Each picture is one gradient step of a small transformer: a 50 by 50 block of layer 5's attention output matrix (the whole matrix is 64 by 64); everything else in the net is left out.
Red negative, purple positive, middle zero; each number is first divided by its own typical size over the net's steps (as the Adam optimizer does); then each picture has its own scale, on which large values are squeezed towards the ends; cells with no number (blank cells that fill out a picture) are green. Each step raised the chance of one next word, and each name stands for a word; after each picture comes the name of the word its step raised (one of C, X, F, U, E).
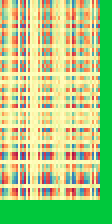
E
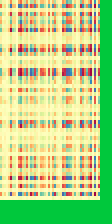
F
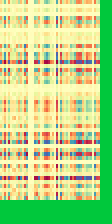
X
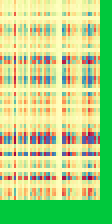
X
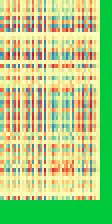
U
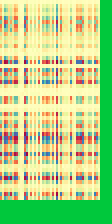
X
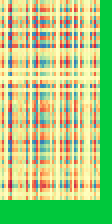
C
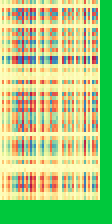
C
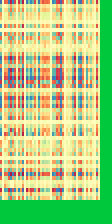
U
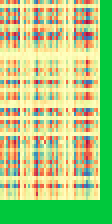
C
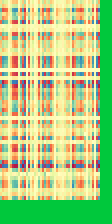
C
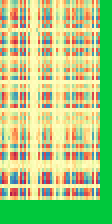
E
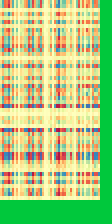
E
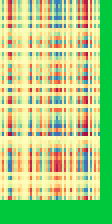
U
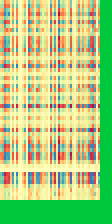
E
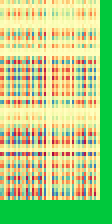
X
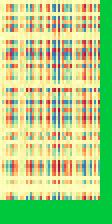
U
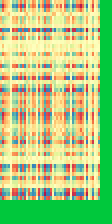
U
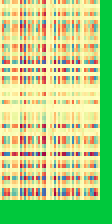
X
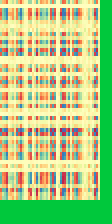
E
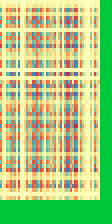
C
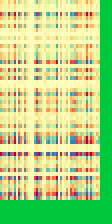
X
